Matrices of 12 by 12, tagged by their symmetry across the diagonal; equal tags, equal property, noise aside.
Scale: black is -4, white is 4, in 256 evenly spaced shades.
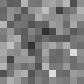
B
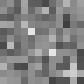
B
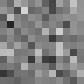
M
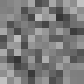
B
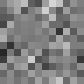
M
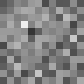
B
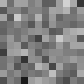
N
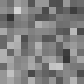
M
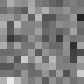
N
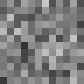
N
